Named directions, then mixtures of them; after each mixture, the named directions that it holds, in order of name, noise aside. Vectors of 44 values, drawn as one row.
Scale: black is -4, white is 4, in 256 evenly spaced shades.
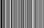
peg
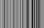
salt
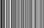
peg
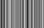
peg, salt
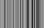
salt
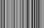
peg, salt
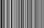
peg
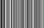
peg, salt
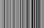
salt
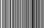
peg, salt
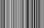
peg, salt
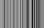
salt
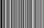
peg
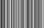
peg, salt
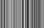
peg, salt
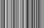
peg, salt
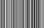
peg, salt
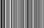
peg, salt
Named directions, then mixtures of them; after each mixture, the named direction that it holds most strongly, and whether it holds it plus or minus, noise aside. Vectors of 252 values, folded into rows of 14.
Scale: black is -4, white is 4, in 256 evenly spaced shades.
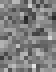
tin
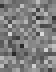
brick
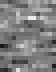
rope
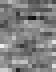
rope, minus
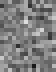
tin, minus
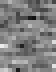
rope, minus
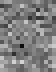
brick, plus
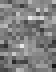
rope, plus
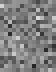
brick, minus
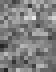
tin, minus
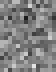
tin, plus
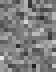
tin, minus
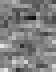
rope, minus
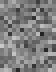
brick, minus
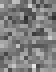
tin, plus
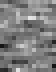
rope, plus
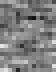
rope, minus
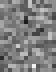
tin, plus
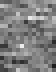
rope, plus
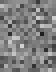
brick, minus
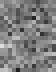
brick, minus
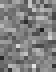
tin, plus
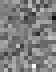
tin, plus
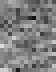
rope, minus
